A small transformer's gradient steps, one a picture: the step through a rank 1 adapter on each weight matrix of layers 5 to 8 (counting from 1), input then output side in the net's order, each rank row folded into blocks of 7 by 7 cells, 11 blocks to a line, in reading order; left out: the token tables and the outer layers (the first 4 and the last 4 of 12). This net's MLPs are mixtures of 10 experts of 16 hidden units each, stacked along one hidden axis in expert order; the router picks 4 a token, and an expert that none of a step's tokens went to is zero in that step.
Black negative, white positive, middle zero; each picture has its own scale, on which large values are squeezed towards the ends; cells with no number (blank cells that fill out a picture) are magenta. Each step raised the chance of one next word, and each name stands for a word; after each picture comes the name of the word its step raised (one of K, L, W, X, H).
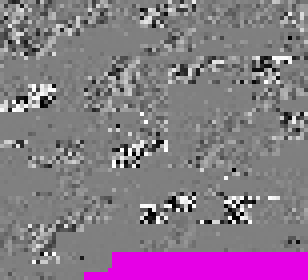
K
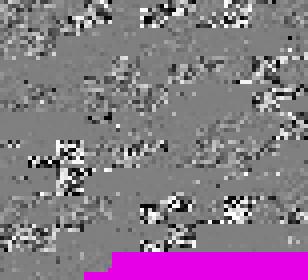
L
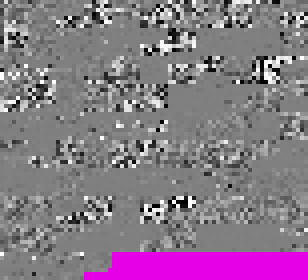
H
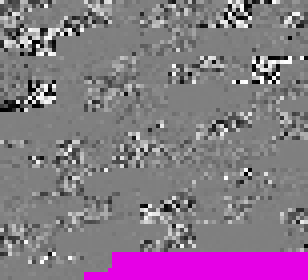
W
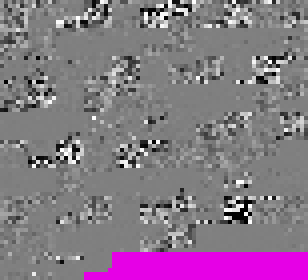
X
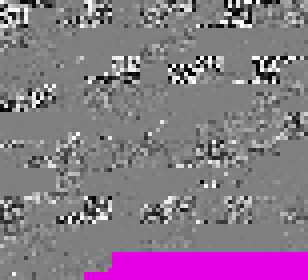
W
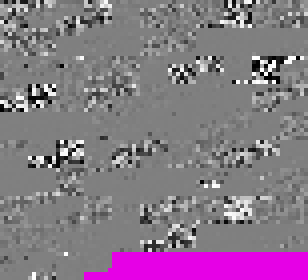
W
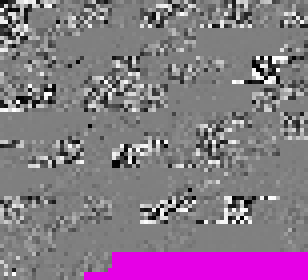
K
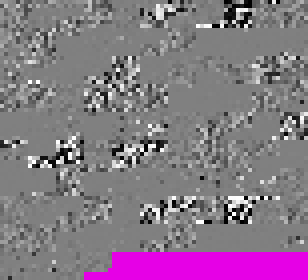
L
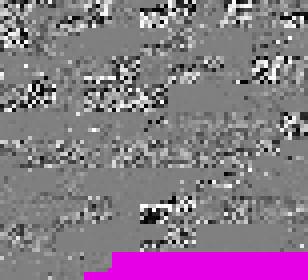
H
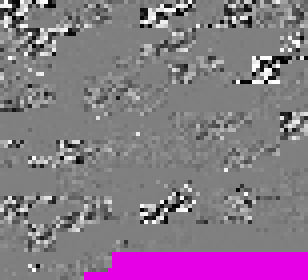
H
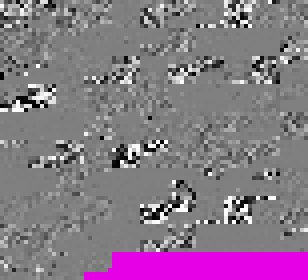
K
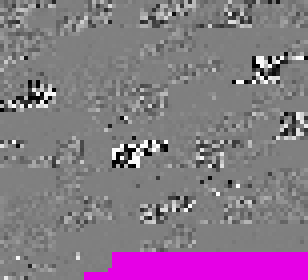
K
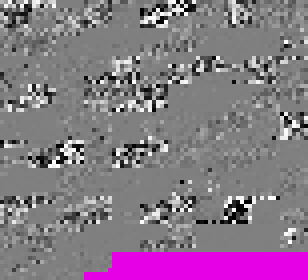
X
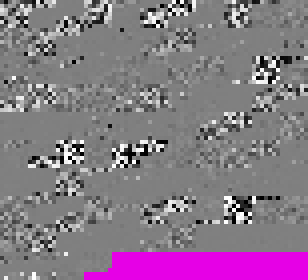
X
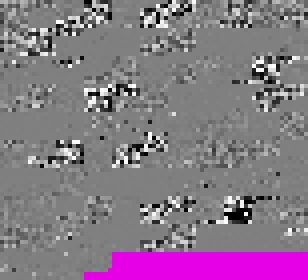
X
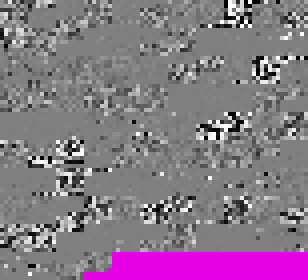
W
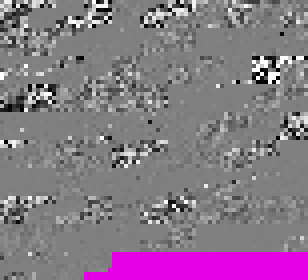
H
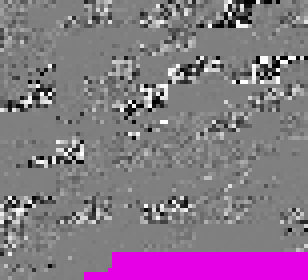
W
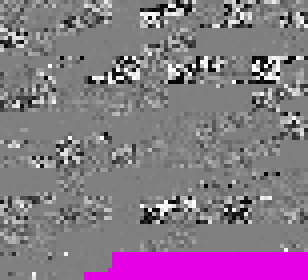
H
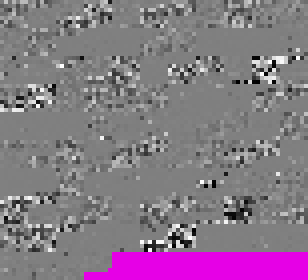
K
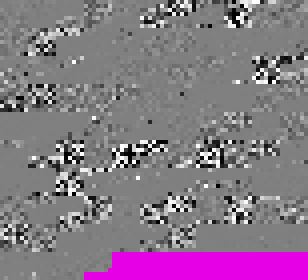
L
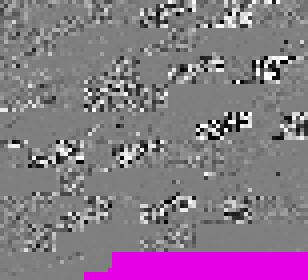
H
